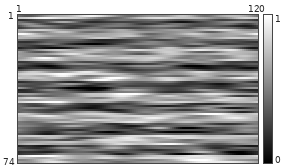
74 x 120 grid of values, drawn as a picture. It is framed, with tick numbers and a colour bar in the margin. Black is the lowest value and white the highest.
The grain runs across in streaks. On average the colour sits 50% of the way up the scale. Horizontal stripes repeat 7 times down the table.
